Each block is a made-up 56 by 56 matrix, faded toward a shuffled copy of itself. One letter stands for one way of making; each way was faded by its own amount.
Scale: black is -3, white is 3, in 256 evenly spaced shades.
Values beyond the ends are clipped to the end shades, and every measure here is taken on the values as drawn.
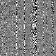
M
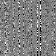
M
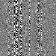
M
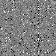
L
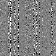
M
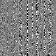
M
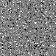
L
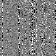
M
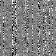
M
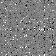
L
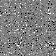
L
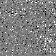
L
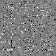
L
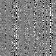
M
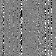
M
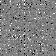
L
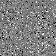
L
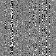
M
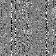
M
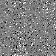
L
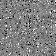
L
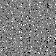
L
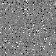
L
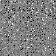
L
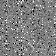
L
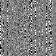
M
